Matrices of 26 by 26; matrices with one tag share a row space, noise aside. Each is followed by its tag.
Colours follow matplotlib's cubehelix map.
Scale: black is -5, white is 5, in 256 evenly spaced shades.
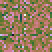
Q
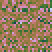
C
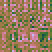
C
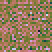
C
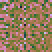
Q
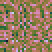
Q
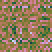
C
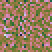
Q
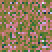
C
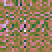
Q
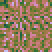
Q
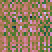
C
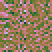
Q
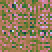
C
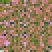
Q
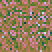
C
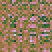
C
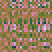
C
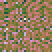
Q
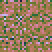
Q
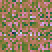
C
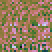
C
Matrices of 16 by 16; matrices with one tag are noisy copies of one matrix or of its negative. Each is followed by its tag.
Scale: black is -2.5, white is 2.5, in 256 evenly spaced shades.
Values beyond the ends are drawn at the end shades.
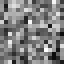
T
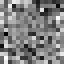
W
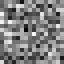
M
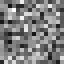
M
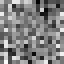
W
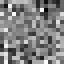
W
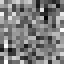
W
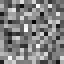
M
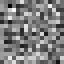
M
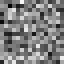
M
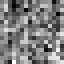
T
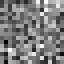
W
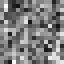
T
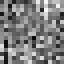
W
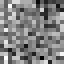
W
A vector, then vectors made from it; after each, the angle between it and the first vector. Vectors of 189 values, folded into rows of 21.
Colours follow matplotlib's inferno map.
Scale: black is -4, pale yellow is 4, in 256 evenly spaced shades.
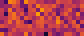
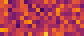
nearly opposite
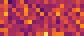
nearly opposite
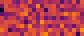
orthogonal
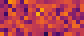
nearly parallel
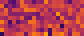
partly opposed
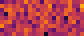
partly aligned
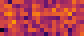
orthogonal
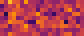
partly aligned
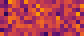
nearly parallel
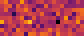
partly opposed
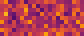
nearly opposite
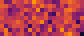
orthogonal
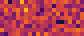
partly opposed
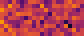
orthogonal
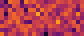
nearly parallel
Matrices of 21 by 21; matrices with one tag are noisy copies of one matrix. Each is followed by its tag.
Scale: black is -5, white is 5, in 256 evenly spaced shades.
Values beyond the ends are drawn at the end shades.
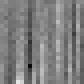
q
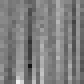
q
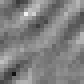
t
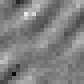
t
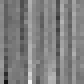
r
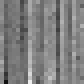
r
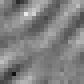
t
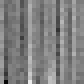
r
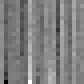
r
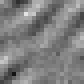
t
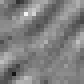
t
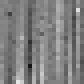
q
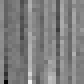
r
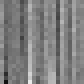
r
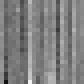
r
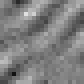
t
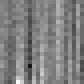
q
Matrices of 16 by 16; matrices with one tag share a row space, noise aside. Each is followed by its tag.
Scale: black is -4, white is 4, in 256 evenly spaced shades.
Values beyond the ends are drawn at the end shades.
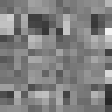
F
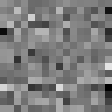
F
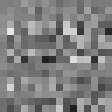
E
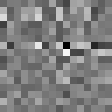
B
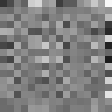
F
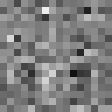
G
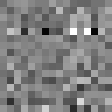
E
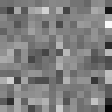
F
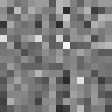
B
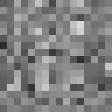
G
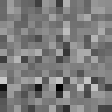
B
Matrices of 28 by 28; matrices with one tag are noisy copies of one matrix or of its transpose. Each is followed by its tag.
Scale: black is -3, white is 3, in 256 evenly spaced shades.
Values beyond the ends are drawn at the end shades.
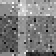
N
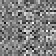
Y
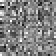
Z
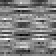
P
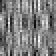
P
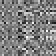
Y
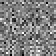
Y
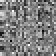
Z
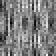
P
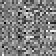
Y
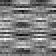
P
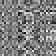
Y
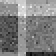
N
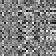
Y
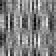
P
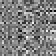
Y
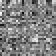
Z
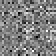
Y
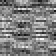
P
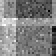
N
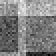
N
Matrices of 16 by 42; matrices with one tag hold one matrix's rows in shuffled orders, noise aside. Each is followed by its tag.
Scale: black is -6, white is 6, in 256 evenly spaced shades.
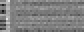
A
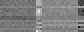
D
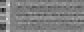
A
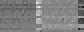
D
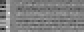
A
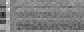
A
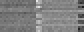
D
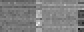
D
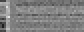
A
